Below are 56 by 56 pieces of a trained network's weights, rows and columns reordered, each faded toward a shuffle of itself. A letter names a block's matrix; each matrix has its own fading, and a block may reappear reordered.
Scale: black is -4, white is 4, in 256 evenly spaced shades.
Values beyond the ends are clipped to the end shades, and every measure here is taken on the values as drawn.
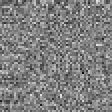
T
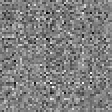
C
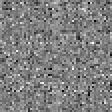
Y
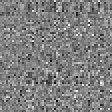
C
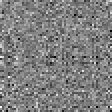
C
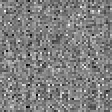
Y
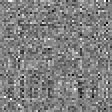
C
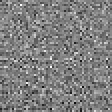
C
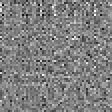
C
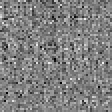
Y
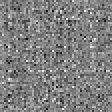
Y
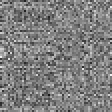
T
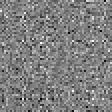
C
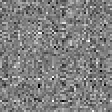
C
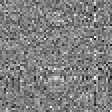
C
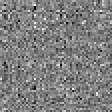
C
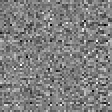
C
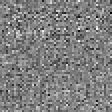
C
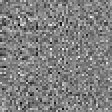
C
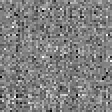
Y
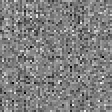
Y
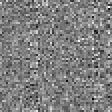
T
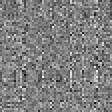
T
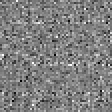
Y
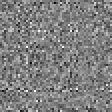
C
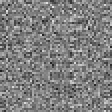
T
